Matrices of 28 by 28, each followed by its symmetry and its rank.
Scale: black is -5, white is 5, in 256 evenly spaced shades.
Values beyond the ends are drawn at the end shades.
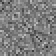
symmetric, full rank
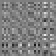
antisymmetric, rank two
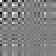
symmetric, rank one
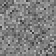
symmetric, full rank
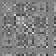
symmetric, rank three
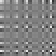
symmetric, rank one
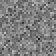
symmetric, full rank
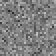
neither, full rank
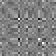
symmetric, rank three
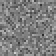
neither, full rank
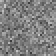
neither, full rank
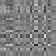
antisymmetric, rank two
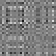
antisymmetric, rank two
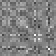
symmetric, rank three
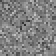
symmetric, full rank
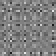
antisymmetric, rank two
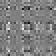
antisymmetric, rank two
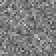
symmetric, full rank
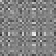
symmetric, rank three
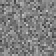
neither, full rank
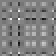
symmetric, rank one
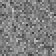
neither, full rank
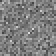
symmetric, full rank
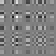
symmetric, rank one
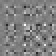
symmetric, rank three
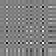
symmetric, rank one
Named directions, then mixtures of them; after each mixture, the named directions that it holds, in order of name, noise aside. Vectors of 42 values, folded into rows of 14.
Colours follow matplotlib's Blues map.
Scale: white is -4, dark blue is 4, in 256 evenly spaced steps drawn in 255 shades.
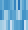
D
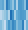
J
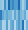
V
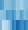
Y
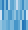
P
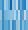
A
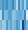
P, V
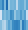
J, P, Y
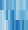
J, Y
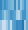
D, Y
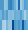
A, V, Y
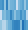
J, P, Y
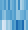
D, V, Y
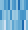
D, J, V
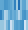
D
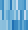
A, Y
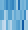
D, P, V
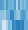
D, J, Y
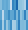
A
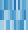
D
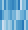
D, V, Y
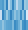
P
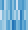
A, J, Y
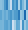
A, P, Y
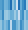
A, D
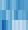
Y
